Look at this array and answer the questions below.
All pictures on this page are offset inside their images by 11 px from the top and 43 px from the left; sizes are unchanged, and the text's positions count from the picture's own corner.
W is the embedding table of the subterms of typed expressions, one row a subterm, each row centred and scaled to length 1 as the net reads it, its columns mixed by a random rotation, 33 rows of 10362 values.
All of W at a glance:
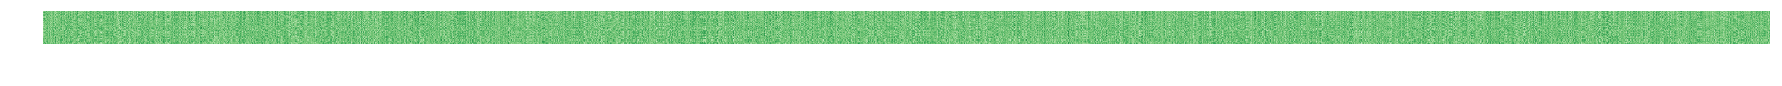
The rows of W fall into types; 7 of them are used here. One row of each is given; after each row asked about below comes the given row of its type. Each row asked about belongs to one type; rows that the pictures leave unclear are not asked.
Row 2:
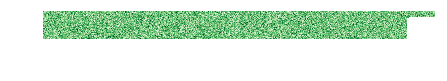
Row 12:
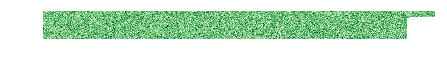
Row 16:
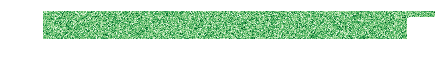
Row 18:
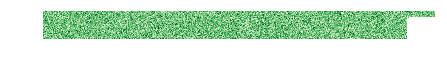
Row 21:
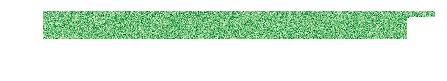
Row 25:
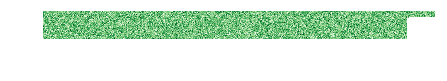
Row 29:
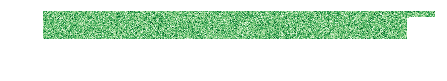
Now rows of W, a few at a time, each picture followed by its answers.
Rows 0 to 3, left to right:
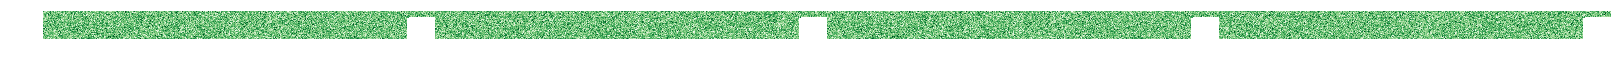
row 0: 2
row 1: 18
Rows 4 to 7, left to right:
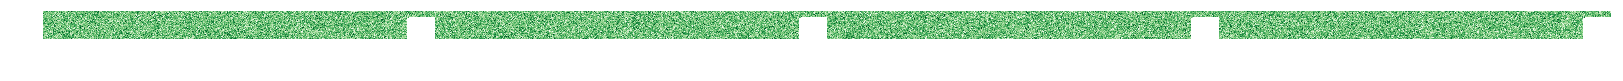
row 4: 18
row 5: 2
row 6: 2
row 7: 18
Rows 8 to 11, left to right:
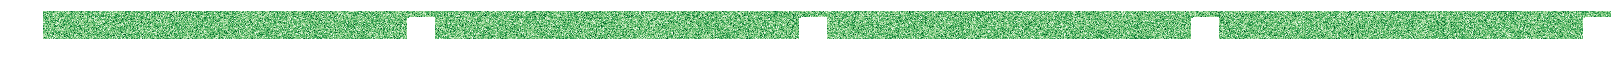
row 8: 21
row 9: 12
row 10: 21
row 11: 25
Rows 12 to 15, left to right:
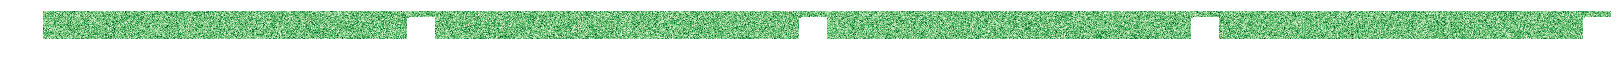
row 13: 2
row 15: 25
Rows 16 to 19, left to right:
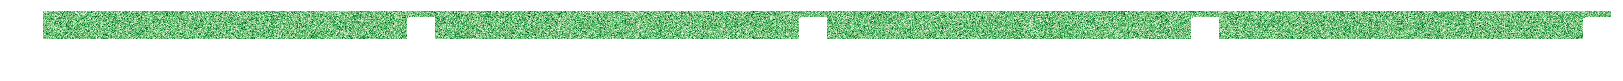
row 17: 16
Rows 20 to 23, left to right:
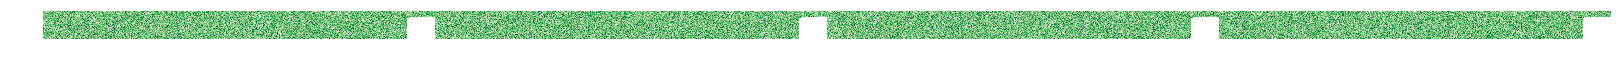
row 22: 12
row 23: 16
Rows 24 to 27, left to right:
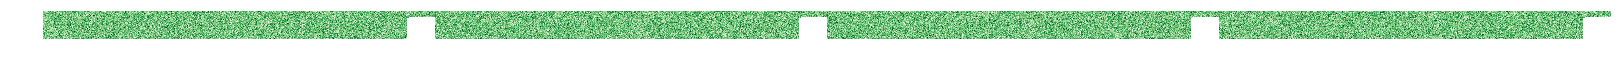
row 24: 12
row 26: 25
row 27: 12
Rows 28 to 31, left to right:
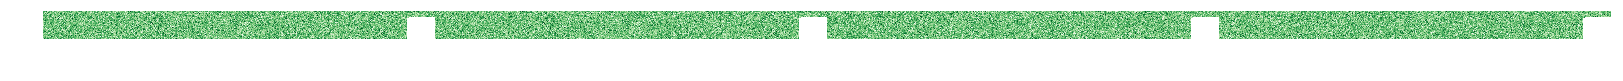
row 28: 29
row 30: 16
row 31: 21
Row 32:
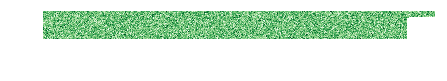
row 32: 12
